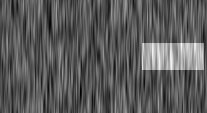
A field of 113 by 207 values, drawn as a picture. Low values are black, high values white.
Odd patch: higher, in the middle right. Histogram: skewed, a long tail of high values. Ninth with the highest average: middle right.
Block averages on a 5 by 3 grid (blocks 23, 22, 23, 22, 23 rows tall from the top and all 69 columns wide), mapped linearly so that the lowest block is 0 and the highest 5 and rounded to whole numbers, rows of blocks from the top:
0 0 0 | 0 0 1 | 0 0 5 | 0 0 0 | 0 0 0
